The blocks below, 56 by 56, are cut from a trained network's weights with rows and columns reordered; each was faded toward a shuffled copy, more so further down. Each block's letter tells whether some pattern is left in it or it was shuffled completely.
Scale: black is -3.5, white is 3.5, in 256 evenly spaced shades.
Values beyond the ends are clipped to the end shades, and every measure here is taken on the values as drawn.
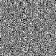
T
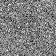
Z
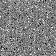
Z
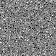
Z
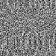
T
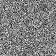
Z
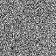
T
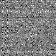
T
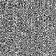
T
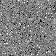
Z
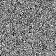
Z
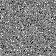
Z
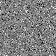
Z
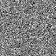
T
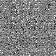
T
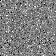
Z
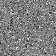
Z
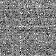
T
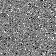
Z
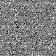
T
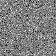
Z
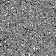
Z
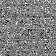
T
